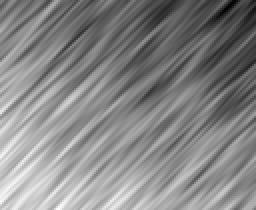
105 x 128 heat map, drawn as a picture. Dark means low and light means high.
There are no lone odd cells. The top right is the ninth with the lowest average. The values follow a bell shape. No row or column stands out. Streaks slant up to the right. Values rise toward the bottom left. The bottom left is the ninth with the highest average. The halves do not mirror each other.
